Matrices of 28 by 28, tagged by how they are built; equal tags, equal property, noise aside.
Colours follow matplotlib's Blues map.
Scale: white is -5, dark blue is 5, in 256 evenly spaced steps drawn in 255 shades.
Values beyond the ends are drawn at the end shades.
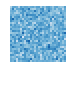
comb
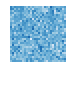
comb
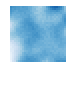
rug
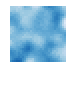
rug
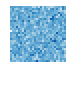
comb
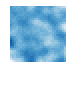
rug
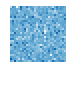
comb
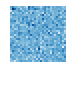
comb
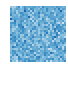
comb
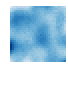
rug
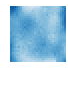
rug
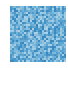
comb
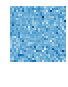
comb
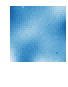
rug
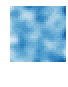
rug
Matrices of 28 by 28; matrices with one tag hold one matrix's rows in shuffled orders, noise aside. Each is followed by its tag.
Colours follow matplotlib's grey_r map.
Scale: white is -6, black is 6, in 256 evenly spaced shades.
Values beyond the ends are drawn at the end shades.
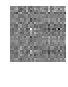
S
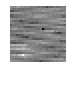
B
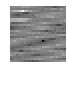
B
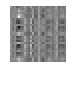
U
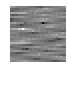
B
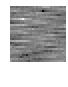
B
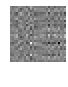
S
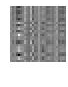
U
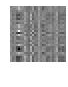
U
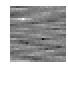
B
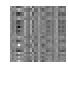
U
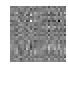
S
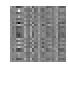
U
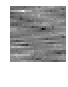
B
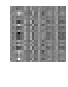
U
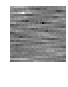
B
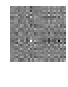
S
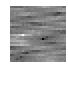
B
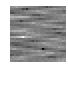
B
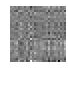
S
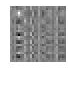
U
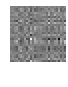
S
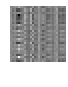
U
